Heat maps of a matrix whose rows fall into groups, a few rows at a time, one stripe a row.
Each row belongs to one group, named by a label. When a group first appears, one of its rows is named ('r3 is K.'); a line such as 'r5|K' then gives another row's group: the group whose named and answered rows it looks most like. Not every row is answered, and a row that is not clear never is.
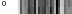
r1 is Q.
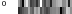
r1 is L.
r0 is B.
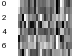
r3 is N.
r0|Q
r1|Q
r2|B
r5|L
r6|L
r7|B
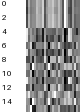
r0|L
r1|L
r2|L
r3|L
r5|Q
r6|N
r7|Q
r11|Q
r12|N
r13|L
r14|B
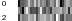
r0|L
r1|B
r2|L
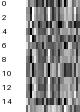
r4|B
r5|N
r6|Q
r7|B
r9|N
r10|N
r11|B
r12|B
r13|B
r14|Q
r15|L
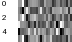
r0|N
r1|B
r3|Q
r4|L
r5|N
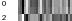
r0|B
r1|B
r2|N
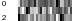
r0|Q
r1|N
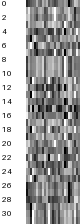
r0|L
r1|L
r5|B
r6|N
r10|L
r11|B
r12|Q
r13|B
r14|Q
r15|N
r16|Q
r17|L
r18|B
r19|L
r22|N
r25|N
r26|L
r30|B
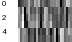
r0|L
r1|N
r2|N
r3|N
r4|Q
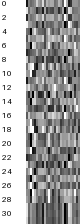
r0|L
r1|Q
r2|L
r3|Q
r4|B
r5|L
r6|B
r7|L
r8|Q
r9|N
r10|N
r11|L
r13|N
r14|B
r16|L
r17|N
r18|N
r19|B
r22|L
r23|Q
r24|N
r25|B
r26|N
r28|B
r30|Q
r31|Q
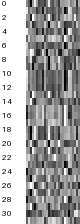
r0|B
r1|Q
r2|B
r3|N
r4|Q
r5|L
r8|N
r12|Q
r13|B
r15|L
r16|L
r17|L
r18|B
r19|B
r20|N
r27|B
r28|L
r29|N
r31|L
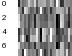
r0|L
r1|B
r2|Q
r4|N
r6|Q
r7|B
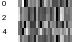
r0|N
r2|Q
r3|N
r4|B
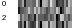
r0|N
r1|L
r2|Q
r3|N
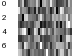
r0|N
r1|Q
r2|B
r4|N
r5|L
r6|B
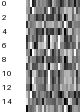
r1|B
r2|Q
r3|L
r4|Q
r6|N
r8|Q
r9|N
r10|B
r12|B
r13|N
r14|Q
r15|L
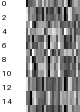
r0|L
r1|Q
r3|N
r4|L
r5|N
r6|N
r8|N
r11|Q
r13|B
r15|Q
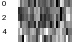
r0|Q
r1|L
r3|Q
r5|B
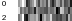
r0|N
